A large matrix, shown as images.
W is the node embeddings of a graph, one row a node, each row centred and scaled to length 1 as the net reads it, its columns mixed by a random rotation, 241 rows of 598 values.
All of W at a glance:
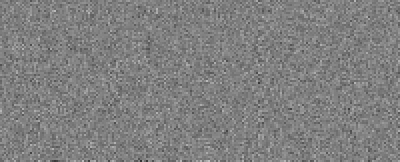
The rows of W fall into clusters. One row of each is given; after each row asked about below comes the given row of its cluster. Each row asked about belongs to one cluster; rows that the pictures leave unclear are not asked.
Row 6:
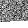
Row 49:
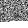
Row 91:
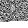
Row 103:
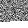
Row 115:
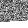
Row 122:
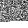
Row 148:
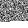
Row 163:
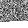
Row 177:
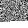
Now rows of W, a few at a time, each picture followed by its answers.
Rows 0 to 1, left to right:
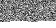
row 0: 103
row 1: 91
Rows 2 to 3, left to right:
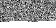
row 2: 49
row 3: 115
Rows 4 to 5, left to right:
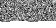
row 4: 148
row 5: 163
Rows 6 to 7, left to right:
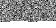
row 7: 49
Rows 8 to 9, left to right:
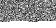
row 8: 103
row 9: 148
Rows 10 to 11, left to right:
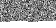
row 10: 122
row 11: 177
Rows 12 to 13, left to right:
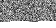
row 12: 103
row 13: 148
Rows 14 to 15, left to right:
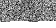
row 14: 6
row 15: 148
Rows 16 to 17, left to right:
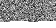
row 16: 91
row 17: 148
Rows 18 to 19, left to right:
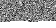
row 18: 6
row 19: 103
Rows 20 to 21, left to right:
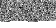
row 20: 148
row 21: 115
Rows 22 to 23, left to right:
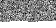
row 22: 103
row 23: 177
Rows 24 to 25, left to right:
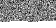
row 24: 103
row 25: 177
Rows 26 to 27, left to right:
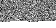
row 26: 103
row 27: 6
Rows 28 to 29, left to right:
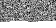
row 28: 49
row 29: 177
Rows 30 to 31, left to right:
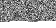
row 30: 49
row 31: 91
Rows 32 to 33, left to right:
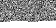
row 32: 103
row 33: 177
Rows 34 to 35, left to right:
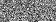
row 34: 115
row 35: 148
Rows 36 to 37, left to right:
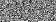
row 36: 6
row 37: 103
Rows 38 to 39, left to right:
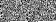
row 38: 177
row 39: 177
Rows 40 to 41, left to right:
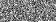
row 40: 163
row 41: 122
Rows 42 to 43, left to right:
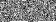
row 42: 122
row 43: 177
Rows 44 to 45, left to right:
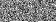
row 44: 148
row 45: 122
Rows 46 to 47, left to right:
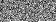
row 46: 103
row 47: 91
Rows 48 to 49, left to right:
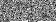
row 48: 115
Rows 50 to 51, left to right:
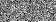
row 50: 91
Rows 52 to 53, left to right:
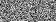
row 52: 91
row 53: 122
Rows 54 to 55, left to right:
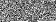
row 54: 6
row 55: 115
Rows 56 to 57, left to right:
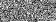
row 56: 163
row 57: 115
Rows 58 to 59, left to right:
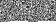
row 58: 177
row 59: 122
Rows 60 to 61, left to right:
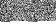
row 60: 148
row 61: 115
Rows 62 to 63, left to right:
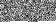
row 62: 122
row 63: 115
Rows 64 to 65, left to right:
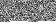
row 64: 115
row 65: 91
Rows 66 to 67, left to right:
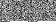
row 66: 6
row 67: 49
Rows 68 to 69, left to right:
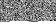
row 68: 49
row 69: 148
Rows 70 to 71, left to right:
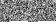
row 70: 115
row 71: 163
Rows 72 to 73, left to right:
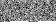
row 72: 115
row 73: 6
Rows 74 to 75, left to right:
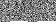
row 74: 6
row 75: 49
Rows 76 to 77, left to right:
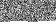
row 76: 122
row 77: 115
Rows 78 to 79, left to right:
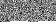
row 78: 115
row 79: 103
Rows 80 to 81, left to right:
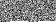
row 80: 6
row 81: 6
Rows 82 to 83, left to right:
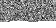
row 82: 49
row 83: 163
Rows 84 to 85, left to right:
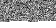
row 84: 115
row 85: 103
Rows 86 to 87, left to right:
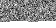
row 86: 163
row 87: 91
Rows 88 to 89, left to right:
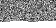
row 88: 103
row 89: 177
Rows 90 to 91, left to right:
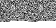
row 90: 91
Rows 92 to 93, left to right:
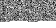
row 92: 49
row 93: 49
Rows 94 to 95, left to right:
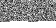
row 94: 115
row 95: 163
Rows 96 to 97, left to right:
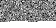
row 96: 177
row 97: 49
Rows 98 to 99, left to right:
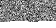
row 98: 177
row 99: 148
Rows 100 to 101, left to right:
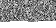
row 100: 163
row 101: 177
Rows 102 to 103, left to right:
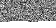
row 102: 122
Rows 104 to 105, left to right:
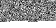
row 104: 177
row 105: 115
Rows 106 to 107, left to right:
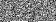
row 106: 103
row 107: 177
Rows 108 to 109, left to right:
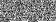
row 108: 115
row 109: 115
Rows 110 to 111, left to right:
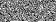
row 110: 148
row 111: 91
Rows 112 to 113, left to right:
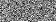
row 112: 6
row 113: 103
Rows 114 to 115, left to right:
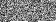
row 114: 148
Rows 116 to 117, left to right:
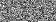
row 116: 122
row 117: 103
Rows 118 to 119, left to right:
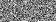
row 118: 163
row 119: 103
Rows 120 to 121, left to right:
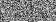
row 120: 49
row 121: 49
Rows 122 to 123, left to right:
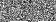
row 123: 103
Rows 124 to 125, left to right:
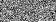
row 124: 103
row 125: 91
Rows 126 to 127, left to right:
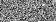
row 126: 103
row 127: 163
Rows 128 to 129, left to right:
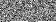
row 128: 6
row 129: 122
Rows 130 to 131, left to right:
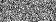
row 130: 103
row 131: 148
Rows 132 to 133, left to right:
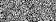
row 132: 177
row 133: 148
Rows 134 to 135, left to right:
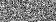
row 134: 122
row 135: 163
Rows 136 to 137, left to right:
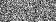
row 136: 148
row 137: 122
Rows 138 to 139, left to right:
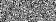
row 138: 177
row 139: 49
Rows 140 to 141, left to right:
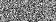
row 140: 163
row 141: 148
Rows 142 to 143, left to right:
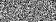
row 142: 122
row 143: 177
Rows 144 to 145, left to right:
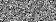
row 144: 103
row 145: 177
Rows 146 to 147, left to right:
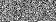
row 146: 6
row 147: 49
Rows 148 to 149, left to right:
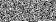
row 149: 6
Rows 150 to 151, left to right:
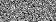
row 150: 91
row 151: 148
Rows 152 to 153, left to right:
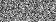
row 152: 103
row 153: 91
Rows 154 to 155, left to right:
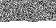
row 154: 163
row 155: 91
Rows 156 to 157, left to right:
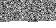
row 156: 49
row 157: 115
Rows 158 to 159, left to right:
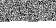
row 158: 115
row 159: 91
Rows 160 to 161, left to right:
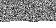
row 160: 103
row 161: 148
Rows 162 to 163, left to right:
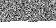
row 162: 6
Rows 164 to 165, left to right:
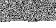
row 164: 6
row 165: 115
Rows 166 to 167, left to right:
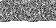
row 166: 163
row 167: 163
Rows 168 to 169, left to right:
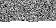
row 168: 148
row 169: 6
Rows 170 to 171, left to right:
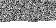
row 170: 6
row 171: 115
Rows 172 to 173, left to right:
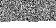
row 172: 177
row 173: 122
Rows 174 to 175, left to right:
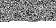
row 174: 49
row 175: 91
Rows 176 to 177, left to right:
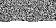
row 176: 148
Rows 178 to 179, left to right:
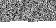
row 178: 6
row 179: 177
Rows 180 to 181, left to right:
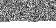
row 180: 115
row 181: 122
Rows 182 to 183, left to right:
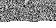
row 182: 163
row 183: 148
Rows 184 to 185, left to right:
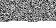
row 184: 91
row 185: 49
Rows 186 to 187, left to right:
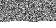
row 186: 103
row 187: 148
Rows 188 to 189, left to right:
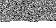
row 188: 6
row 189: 148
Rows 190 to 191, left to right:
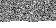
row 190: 103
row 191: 6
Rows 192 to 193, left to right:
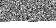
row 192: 177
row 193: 163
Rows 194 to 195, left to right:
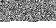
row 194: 103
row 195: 163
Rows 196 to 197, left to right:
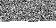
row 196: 91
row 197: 163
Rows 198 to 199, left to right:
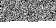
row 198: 177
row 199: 91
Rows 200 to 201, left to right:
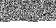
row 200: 122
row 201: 115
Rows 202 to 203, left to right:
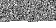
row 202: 163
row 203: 177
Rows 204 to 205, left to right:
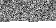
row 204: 115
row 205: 6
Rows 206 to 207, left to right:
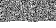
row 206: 177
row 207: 122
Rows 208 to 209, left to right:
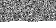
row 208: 49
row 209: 177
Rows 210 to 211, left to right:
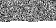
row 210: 148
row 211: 177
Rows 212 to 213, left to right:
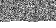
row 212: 103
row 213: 122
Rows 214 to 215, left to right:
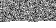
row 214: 177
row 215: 122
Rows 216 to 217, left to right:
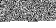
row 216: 177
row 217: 115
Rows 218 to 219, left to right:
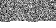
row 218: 148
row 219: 122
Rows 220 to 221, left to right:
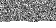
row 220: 122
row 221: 148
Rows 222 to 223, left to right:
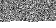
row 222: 103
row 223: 6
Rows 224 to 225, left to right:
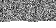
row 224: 103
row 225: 122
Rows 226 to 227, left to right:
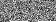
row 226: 115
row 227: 103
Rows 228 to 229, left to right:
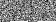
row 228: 6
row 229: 49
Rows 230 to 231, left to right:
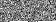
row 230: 49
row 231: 177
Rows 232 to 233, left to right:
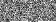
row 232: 115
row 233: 122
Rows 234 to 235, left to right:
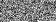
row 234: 103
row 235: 115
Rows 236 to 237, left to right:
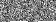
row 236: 122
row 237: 177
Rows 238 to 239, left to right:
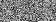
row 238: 103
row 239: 148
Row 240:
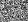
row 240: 122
